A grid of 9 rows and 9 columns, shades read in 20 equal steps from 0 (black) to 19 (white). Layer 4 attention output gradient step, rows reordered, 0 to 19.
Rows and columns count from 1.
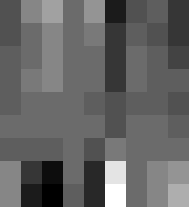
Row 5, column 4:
8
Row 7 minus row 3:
0 -1 -3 0 -2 5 0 1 3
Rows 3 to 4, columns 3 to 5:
10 8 8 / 10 8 8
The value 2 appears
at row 1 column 6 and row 9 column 2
